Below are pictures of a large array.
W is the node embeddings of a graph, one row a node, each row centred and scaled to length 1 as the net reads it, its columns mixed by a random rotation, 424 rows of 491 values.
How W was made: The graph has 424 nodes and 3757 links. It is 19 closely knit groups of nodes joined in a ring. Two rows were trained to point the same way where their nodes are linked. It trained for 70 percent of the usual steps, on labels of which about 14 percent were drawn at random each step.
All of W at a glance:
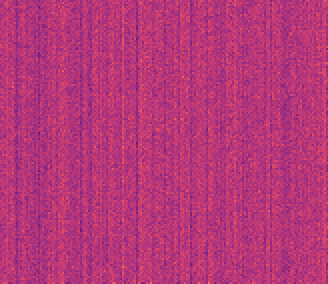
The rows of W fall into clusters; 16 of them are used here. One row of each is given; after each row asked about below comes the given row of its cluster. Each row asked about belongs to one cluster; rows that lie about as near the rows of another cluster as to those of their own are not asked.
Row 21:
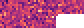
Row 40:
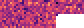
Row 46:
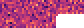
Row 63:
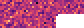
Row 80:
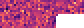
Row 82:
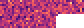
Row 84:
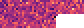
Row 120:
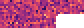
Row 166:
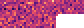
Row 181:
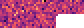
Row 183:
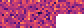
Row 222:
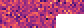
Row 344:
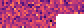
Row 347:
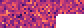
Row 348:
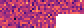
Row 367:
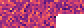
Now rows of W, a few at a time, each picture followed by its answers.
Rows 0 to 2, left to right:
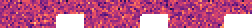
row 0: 120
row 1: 181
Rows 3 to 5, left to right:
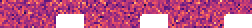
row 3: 183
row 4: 344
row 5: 166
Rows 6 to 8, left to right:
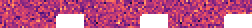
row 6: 344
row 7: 120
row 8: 120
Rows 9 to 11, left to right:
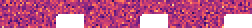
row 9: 84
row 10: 80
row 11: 348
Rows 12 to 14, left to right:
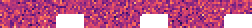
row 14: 347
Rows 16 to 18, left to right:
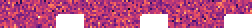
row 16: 181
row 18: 181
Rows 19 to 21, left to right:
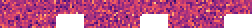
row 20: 82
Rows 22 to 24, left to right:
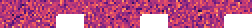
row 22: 347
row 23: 21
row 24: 82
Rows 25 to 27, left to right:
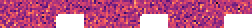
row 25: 63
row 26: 344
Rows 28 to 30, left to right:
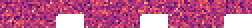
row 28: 344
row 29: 84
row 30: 222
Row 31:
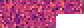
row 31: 21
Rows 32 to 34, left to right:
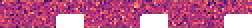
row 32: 183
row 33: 181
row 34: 120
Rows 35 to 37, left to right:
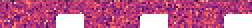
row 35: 80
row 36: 367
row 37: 80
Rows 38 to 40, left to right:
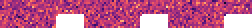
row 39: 347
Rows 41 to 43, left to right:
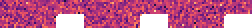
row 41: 84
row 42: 166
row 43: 21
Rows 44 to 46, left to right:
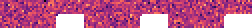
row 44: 40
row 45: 222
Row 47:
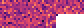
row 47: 46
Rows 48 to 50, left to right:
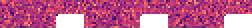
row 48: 63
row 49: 84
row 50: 82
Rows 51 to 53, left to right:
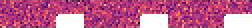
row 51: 63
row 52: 84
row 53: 344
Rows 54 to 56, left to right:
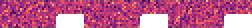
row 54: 21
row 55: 222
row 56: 367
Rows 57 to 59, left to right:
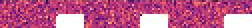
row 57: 21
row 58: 63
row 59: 40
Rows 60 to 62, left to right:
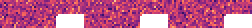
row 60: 84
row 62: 21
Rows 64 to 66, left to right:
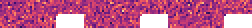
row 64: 166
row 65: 21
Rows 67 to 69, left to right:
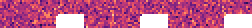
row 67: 120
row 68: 63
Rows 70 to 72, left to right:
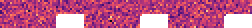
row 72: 21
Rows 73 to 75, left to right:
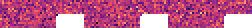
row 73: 46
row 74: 120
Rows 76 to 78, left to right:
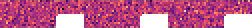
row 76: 367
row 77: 120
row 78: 46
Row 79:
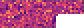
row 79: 80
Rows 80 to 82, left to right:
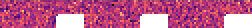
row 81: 344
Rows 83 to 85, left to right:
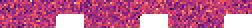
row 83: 348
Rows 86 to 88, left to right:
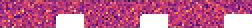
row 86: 80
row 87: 347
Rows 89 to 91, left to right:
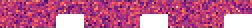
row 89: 183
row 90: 40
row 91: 166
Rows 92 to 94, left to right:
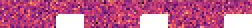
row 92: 183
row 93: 120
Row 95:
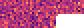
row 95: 348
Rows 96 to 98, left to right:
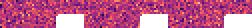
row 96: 166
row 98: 166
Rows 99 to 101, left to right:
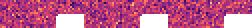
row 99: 222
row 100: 40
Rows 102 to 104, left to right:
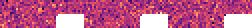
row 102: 21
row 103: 46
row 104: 63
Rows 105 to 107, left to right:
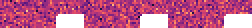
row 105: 344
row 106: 84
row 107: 348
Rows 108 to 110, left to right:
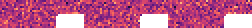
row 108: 348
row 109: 63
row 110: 46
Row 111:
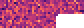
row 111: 344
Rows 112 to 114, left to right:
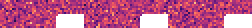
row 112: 166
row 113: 80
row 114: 21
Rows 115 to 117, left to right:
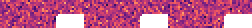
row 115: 80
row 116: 344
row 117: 166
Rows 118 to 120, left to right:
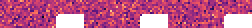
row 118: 82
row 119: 63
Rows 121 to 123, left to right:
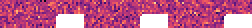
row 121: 181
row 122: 82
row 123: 80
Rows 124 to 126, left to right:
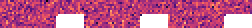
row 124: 367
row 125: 63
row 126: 40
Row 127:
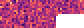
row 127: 367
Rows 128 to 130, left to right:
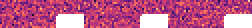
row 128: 344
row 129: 344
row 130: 46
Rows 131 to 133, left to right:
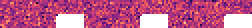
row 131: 63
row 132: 84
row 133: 40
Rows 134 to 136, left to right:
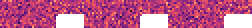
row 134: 183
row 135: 183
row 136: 21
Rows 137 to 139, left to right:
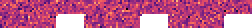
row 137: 367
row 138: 21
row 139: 183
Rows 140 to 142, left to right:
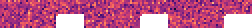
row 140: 183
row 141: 80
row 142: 348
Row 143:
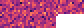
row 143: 82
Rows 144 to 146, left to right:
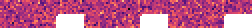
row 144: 120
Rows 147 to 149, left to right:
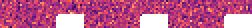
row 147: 222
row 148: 63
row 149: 344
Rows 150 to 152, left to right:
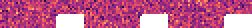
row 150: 181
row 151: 344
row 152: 222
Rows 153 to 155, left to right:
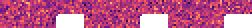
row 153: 80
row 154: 84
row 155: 40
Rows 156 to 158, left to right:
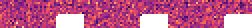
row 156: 40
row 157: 63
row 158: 222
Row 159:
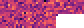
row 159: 40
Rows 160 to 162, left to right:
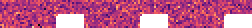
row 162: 166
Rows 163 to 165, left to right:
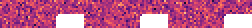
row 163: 367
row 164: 46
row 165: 181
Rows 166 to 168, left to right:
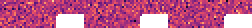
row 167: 344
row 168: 222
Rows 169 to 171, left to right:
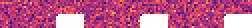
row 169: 46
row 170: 63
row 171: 21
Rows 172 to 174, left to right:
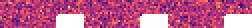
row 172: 367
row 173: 40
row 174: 222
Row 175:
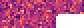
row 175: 80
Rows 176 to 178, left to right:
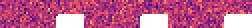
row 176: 347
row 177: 367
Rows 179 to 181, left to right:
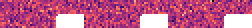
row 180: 344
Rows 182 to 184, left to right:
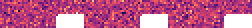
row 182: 46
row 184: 80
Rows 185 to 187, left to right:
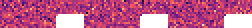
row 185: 344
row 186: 222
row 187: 46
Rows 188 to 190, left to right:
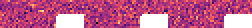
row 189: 120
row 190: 367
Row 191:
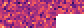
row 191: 222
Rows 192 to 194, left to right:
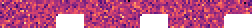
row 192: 63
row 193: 181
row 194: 181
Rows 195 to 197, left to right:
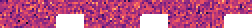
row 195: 21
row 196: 181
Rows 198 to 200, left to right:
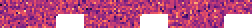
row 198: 84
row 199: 348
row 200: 80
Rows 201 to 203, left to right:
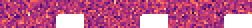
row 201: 80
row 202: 347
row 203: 80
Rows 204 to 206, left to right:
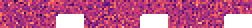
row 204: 40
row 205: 347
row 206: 40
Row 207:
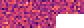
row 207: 348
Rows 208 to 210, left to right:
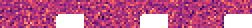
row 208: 63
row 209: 166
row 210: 183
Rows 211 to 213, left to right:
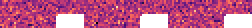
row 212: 120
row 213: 344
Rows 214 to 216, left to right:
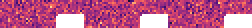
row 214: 181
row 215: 40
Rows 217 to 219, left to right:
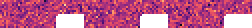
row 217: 183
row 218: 183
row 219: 80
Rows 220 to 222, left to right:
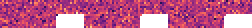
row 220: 46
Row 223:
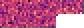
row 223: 46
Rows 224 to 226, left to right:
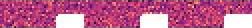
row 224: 63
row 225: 46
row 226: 166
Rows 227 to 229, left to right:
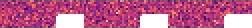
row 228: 166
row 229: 21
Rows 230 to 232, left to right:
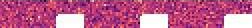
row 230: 181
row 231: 84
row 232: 348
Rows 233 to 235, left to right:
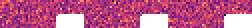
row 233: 367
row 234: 347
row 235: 46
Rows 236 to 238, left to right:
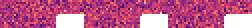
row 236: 120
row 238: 82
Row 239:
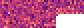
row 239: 46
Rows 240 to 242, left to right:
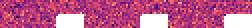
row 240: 344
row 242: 63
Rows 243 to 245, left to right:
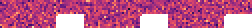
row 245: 348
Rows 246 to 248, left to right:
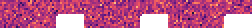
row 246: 347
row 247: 347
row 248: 40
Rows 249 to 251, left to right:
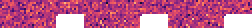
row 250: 40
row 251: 347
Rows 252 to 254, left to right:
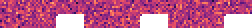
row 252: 181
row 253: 63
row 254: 40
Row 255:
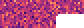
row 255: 348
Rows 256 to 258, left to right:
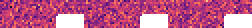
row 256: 344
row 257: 347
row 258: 183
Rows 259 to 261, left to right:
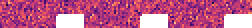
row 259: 367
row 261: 367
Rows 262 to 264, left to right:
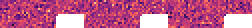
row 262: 80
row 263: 40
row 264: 222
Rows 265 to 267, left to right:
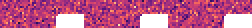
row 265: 348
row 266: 46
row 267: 80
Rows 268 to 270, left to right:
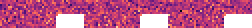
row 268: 166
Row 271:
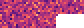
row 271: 21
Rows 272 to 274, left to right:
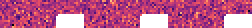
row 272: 80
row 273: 166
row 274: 183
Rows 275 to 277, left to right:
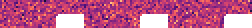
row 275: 181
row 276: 166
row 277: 80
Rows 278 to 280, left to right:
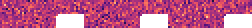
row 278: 348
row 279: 347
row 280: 181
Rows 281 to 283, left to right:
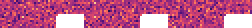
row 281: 166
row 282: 367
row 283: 21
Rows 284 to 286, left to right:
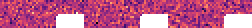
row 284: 46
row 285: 120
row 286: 222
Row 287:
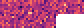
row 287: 183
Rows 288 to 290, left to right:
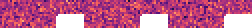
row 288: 344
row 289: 181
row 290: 344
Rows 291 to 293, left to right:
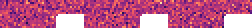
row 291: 21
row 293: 183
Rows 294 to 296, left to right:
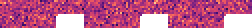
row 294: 367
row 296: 344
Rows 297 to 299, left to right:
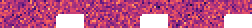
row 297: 347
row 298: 222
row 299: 347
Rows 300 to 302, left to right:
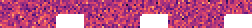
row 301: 46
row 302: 222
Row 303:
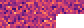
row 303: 166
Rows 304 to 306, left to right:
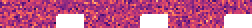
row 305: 367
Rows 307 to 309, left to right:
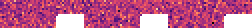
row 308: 84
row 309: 63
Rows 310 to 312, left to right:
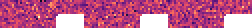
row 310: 181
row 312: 21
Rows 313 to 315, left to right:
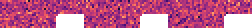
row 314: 181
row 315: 82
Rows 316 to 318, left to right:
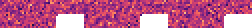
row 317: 63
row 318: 183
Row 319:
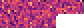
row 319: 46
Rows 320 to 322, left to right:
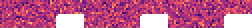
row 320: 344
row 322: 46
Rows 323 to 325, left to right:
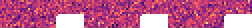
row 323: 82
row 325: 80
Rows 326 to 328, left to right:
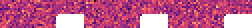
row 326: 80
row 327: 46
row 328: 63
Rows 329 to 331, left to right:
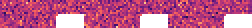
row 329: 348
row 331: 344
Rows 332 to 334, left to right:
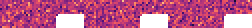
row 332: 80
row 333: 367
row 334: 367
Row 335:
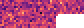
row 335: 344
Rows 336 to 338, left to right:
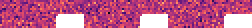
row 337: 348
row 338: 82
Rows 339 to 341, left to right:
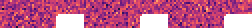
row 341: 120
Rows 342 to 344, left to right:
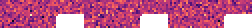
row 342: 82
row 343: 80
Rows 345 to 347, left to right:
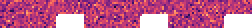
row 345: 63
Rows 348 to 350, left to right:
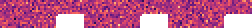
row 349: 46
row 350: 347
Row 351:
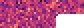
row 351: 181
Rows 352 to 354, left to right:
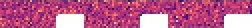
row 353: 40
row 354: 80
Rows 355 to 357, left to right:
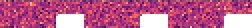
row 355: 183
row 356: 21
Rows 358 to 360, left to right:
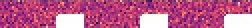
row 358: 120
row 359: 120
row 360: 82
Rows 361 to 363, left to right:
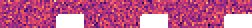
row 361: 367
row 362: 120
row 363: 120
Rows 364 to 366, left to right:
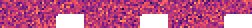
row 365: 348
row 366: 347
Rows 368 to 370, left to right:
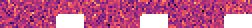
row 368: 82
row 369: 367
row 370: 84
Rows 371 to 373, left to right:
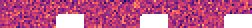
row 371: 348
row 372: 181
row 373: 347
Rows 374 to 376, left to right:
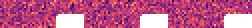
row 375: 40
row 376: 46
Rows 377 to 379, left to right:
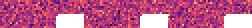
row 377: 120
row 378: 84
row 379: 21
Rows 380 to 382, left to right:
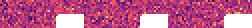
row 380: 84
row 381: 166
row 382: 46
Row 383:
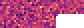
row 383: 347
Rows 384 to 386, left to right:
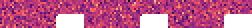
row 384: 344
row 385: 181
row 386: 166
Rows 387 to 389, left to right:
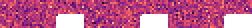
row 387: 222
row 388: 166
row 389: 348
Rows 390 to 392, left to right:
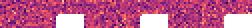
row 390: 166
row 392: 120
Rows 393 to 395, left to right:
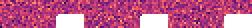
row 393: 367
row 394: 347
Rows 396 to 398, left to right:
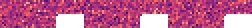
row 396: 21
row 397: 84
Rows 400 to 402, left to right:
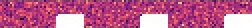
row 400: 40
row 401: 46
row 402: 63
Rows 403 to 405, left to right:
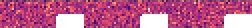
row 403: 40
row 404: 46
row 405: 348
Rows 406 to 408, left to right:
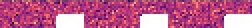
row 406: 120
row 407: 40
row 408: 80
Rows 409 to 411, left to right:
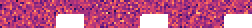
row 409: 166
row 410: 348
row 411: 183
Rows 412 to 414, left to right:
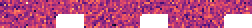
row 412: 84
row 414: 181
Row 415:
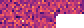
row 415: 344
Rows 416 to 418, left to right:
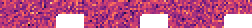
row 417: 183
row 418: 84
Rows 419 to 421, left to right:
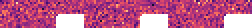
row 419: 21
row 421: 46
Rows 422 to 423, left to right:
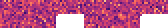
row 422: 183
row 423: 84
